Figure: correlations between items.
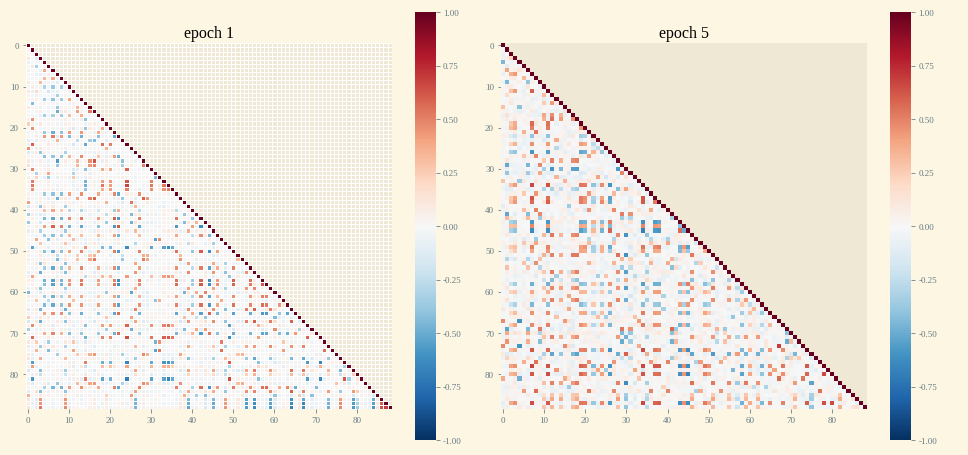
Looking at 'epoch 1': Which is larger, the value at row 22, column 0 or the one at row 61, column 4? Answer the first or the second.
the first
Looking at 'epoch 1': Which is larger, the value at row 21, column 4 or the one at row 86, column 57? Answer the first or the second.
the second
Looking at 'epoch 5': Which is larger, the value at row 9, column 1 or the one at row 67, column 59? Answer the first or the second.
the second
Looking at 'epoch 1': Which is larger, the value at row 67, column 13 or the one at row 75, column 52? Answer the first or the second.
the second
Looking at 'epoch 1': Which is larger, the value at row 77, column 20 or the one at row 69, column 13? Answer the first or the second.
the second
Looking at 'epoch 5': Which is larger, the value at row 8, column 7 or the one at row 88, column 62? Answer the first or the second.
the second
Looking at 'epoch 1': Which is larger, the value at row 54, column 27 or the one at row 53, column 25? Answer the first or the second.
the first
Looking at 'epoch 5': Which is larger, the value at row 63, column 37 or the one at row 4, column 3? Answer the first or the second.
the second
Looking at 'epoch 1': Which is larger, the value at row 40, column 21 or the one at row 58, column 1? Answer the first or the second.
the second
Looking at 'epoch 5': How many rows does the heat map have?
89
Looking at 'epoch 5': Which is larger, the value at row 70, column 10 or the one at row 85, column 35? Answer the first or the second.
the first
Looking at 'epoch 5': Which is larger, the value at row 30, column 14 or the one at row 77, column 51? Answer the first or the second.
the second
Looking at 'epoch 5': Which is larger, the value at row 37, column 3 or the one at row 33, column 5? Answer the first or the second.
the first
